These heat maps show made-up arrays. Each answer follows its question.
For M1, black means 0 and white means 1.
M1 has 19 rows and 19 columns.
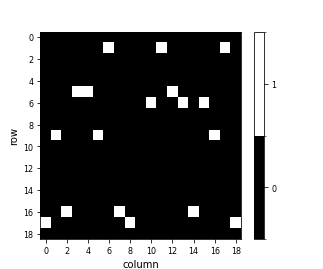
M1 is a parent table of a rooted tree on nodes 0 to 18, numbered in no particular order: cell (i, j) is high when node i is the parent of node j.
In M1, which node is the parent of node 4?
5
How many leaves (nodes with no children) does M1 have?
13
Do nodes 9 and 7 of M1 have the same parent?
no
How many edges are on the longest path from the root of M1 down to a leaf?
3
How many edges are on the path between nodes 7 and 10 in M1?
5
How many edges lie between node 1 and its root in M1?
1
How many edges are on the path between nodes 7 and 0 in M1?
5
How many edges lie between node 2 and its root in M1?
2
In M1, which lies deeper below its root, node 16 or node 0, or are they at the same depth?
node 0
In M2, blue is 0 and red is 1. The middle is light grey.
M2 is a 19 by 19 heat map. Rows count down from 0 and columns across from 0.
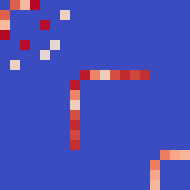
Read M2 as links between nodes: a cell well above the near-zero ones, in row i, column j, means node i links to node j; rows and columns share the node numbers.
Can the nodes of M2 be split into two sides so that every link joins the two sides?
yes
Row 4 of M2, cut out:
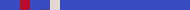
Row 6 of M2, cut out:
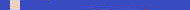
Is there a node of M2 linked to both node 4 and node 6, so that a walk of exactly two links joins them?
no
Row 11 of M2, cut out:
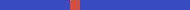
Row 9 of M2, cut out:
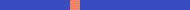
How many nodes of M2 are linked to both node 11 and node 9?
1
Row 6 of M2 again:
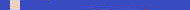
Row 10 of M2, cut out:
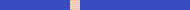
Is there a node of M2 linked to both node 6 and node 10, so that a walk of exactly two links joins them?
no
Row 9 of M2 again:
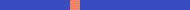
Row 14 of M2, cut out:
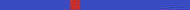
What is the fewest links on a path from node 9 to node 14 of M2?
2
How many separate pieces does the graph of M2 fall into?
3
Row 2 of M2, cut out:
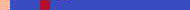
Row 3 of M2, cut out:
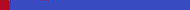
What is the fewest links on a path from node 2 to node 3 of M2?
2
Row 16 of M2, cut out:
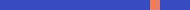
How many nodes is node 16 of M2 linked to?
1
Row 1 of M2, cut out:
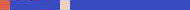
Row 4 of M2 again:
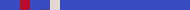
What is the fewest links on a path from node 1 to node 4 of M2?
3
